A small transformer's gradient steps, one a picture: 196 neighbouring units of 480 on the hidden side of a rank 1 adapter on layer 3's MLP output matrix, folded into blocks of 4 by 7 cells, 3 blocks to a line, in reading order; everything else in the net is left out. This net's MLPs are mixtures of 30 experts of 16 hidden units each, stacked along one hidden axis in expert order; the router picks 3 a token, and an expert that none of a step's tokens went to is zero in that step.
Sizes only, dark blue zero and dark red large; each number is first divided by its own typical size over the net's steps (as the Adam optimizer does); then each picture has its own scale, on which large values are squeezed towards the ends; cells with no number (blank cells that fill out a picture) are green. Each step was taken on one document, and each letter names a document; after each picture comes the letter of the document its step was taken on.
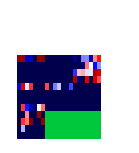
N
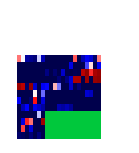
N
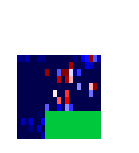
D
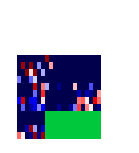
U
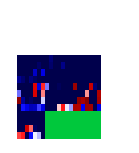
U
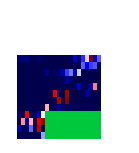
D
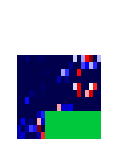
D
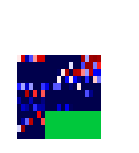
N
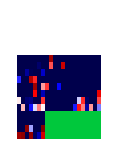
U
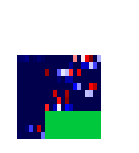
D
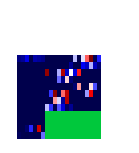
D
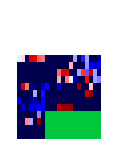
N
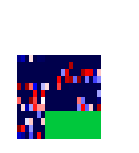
N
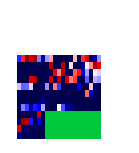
N
